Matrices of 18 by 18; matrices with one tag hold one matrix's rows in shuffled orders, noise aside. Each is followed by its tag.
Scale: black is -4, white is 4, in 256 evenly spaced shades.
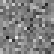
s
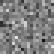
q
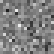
s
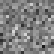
q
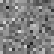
s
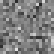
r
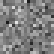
s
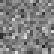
q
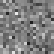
s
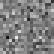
s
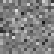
q
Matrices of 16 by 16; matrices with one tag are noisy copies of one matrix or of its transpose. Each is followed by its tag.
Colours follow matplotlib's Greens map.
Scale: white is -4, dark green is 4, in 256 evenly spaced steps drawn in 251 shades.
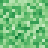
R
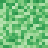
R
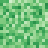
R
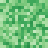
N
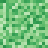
R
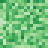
R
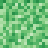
R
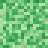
R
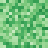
N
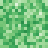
N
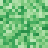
N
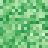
N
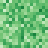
N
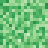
R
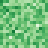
R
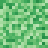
R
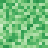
R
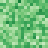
N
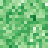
N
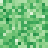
N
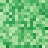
N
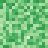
R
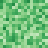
R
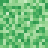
R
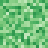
R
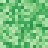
N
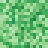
N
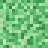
R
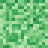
R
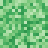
N
